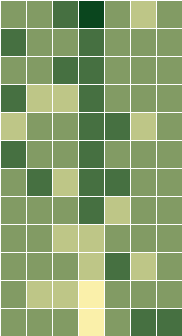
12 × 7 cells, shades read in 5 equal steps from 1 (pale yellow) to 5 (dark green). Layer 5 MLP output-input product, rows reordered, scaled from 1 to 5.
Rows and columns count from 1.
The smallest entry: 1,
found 2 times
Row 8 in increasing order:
2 3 3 3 3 3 4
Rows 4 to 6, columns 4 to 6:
4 3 3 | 4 4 2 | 4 3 3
